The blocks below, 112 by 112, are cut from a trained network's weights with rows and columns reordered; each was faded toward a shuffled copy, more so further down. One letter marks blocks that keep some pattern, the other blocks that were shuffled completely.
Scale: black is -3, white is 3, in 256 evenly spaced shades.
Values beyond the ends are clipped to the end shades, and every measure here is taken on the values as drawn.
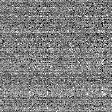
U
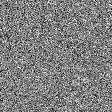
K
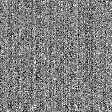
U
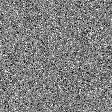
K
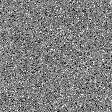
K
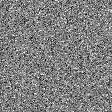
K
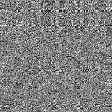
U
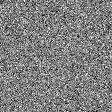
K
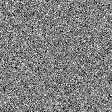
K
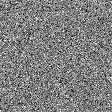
K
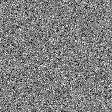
K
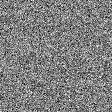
K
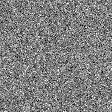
K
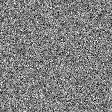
K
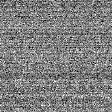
U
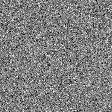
K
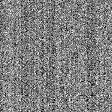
U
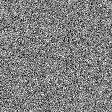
K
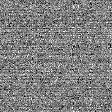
U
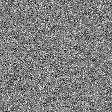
K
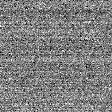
U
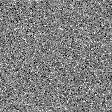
K
